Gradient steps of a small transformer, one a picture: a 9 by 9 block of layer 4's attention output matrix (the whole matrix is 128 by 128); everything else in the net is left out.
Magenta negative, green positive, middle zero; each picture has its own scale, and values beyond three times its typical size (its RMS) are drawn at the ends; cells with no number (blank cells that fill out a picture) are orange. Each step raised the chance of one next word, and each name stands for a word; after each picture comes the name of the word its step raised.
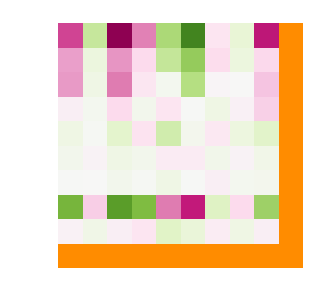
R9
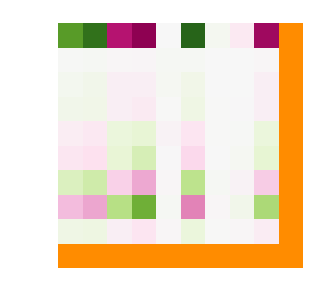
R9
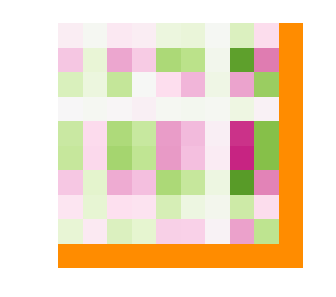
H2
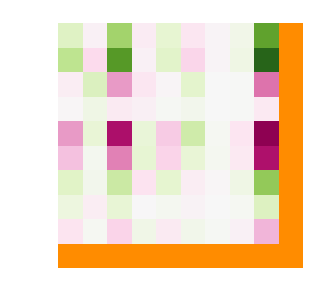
H2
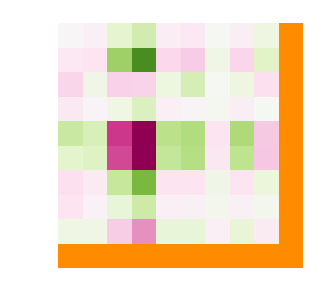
H2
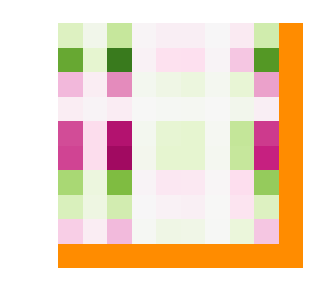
H2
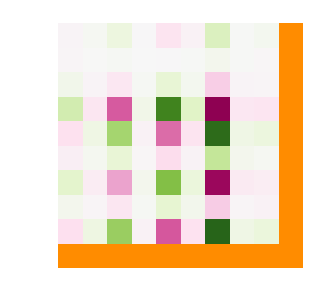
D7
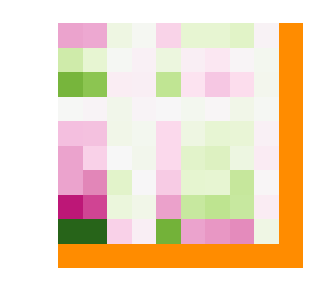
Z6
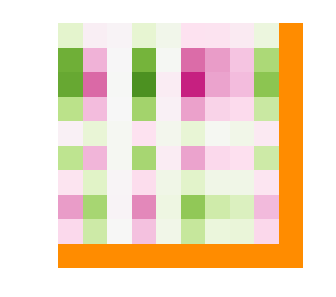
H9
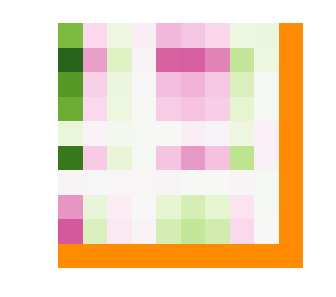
H9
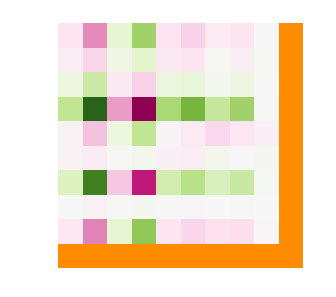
D7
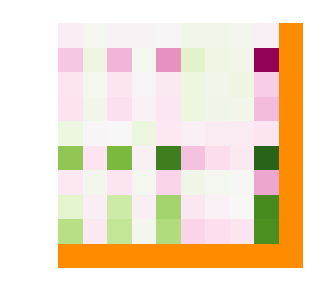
R9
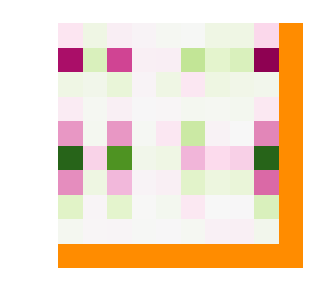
R9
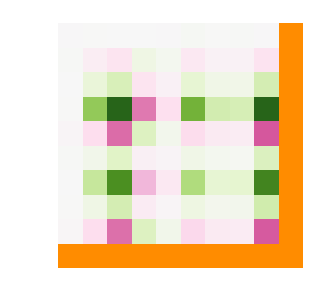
D7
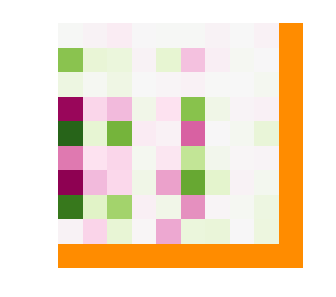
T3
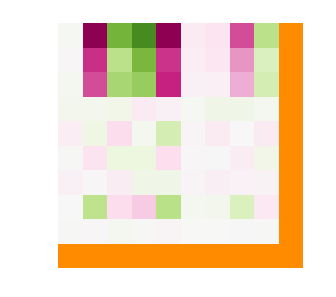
R9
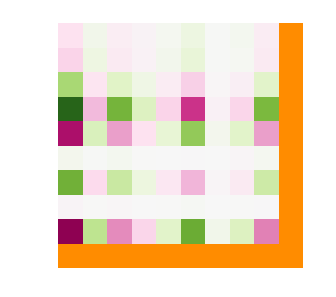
D7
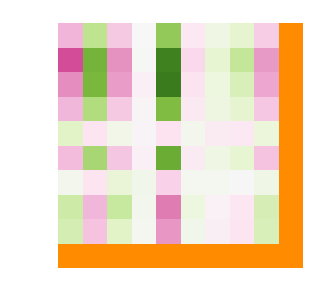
H9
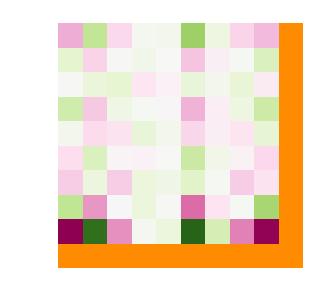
T3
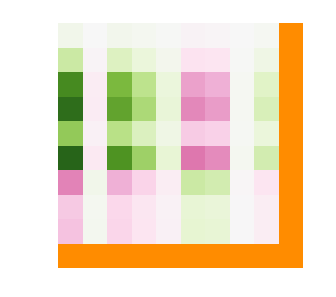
H9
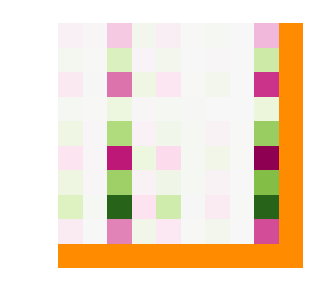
Z6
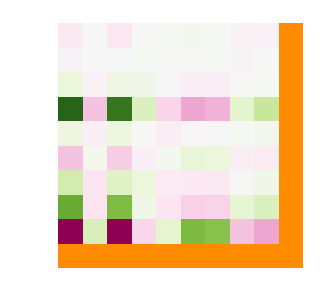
T3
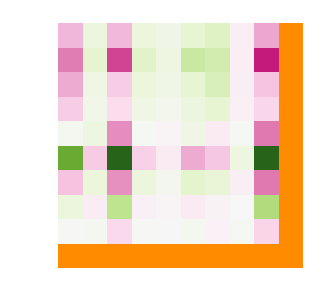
R9
